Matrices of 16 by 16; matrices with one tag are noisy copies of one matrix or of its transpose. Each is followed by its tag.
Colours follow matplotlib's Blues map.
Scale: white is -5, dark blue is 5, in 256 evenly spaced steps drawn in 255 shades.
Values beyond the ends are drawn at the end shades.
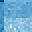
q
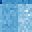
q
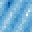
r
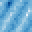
r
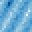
r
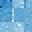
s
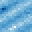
r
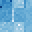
s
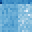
q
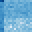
q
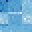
s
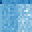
q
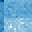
q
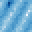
r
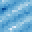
r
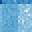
q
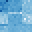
s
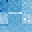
s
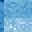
q
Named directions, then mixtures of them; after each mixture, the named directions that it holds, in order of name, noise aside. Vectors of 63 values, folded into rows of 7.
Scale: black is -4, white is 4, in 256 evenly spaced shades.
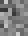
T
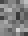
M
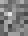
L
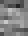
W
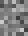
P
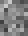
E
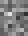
L, P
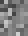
T, W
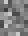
L, T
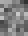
E, M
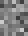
P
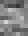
W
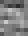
W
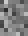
E, T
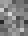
E, L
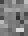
M, P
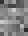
P, W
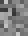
T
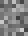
P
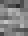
W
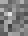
L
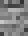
P, W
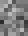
E, L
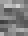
E, W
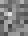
L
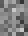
E, P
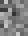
T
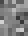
M, P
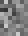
T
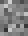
E, L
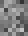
E, P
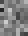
M, T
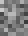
L, T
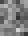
E, M
